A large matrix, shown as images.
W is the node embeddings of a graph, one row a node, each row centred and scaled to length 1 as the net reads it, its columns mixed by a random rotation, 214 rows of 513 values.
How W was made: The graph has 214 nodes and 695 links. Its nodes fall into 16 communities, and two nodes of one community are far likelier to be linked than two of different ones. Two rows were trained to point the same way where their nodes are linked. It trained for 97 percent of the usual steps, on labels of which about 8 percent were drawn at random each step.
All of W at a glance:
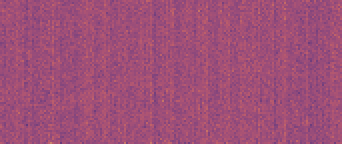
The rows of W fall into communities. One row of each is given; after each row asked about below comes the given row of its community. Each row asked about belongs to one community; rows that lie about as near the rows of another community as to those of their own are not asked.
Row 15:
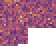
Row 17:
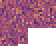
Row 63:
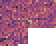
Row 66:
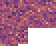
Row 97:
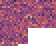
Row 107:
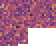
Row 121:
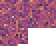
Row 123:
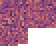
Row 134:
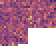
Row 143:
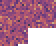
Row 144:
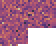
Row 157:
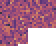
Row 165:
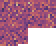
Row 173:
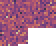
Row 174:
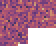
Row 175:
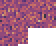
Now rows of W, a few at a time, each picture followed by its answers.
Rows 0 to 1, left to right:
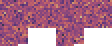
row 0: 97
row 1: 175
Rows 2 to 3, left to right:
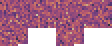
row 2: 121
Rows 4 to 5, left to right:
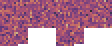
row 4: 173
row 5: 134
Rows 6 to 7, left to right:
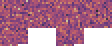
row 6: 144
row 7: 17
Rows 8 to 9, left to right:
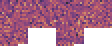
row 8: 157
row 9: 97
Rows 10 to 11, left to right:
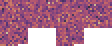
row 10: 165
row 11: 173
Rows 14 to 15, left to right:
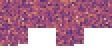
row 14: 123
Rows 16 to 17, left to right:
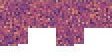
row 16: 107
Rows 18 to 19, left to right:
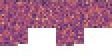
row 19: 123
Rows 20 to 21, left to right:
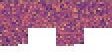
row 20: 143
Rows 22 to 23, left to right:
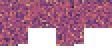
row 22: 15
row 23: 66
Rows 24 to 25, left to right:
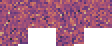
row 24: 174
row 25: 107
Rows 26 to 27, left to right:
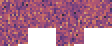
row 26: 123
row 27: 107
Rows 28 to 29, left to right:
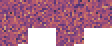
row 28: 107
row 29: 123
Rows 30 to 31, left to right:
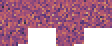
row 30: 15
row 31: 144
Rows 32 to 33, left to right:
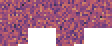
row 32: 123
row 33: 165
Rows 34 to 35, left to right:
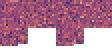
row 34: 15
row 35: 97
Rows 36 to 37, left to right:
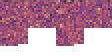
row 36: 63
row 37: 157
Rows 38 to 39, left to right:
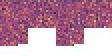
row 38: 134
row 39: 157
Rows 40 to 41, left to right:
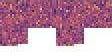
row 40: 123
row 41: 143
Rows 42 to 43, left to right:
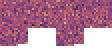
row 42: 144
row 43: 123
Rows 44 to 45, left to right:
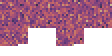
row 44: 165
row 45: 157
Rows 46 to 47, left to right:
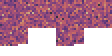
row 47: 175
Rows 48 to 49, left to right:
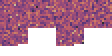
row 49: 173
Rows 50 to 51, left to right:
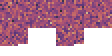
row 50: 165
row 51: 175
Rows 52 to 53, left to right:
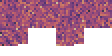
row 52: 143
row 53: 66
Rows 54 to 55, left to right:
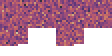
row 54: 173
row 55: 144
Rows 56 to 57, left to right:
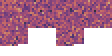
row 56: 15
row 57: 121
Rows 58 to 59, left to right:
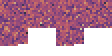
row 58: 144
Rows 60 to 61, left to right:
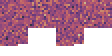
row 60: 121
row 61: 165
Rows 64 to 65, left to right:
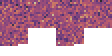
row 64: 174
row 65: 97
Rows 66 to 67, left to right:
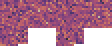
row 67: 174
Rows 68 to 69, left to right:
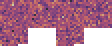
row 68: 143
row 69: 173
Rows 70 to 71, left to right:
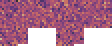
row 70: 157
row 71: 165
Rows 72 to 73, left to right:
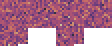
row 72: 173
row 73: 143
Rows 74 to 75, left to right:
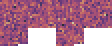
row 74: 174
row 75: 63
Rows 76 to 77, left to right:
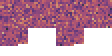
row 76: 15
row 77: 123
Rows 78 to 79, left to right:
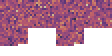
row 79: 157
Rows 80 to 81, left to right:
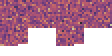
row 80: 66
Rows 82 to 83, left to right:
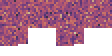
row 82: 97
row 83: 107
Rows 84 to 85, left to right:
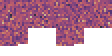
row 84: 173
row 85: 66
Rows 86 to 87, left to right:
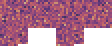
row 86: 97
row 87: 66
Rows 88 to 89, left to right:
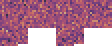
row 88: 97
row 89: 143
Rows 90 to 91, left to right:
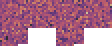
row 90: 175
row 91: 175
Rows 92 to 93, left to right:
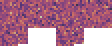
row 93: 123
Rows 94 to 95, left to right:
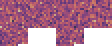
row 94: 17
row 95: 157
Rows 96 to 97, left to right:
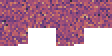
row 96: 144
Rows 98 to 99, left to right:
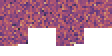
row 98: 97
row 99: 174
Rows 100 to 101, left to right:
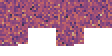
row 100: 173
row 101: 173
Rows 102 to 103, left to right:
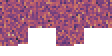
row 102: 175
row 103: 157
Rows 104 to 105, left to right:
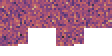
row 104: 107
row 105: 165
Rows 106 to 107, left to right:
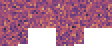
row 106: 174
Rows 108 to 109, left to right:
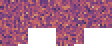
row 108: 157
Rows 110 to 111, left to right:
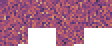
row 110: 107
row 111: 157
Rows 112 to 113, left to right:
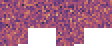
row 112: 63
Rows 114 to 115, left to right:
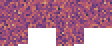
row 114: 165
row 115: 134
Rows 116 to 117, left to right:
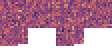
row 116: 165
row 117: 15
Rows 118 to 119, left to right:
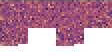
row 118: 165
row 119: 175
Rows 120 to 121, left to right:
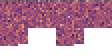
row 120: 134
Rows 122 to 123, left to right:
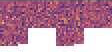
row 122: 173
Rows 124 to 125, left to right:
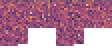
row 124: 175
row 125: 121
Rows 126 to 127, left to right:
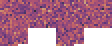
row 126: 157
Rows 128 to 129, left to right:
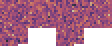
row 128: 175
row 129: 174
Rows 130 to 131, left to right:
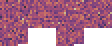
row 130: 175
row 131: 144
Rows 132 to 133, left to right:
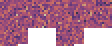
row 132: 121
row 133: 15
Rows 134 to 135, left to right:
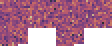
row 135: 121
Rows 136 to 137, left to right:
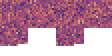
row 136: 123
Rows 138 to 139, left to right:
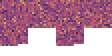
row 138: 143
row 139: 15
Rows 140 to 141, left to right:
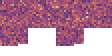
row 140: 143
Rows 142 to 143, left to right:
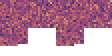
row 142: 66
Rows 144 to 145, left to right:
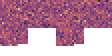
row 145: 144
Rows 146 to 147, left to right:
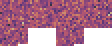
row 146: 123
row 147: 144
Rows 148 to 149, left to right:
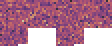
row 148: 15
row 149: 97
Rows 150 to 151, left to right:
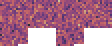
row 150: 143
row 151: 143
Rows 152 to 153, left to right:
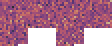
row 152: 143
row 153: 165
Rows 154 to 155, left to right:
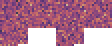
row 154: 157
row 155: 143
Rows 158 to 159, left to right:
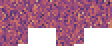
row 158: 107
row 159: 157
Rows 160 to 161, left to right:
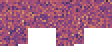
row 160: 15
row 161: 97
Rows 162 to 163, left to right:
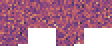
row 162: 15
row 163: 17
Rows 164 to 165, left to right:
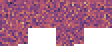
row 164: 97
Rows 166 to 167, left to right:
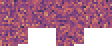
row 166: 173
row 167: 134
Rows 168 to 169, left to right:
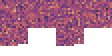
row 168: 63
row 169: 17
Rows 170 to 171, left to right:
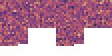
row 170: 121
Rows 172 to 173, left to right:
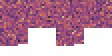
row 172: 175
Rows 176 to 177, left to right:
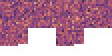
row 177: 15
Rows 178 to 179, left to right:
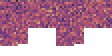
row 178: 157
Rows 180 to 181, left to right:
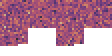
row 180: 107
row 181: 15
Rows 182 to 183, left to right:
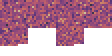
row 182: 165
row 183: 97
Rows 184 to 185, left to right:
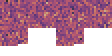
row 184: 175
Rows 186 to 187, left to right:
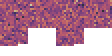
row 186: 121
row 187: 123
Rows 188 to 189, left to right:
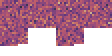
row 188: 123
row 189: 143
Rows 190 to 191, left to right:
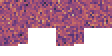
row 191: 143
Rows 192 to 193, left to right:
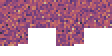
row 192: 165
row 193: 15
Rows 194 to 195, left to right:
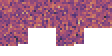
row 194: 134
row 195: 107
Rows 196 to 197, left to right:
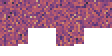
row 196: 107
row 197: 134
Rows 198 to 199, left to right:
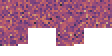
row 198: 17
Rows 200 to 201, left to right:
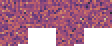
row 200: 173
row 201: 134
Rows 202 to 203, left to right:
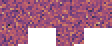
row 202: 107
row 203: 173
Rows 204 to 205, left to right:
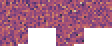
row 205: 97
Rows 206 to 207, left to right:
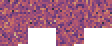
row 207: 123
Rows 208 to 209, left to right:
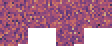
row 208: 165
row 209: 107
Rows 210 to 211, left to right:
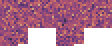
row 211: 144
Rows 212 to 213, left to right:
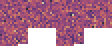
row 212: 144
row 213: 121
